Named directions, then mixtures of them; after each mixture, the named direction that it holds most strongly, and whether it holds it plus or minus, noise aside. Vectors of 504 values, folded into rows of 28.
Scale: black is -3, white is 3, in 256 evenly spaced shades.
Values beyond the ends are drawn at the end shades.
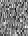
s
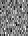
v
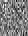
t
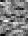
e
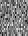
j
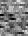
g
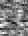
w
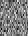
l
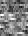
g, minus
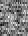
w, minus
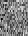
t, minus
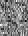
t, minus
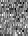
s, plus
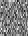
l, minus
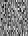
t, minus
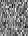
s, minus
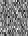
l, minus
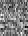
s, minus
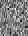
s, minus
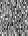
j, minus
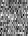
l, plus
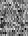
w, minus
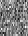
s, plus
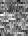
g, minus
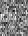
j, minus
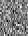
v, minus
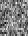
j, plus
